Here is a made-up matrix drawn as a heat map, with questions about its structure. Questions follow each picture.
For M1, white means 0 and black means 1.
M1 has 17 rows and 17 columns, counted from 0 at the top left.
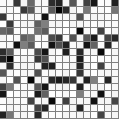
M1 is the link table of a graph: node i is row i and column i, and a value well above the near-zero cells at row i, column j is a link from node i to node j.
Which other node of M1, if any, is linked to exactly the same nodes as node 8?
node 12
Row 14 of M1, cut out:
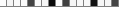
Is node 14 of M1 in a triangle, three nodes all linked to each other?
yes
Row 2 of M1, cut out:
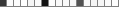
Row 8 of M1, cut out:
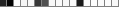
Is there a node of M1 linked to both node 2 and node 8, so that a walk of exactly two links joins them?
yes
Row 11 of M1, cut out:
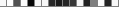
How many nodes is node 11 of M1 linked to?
9
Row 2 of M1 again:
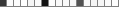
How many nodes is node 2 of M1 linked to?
3
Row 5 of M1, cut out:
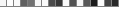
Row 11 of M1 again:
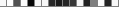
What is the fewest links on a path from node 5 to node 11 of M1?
2
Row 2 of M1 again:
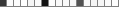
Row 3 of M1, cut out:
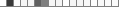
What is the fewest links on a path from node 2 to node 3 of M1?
2
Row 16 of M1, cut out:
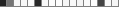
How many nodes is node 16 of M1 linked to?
4
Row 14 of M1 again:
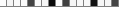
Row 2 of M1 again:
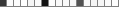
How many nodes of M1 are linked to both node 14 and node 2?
0
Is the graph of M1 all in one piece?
yes
